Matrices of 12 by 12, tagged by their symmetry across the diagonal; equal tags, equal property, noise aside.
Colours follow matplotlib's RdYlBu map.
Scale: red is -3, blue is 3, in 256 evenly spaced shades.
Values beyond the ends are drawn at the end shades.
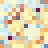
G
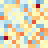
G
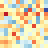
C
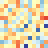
G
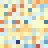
C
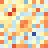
G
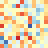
C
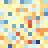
C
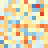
C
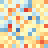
G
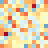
G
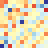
G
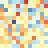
C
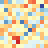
C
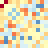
G
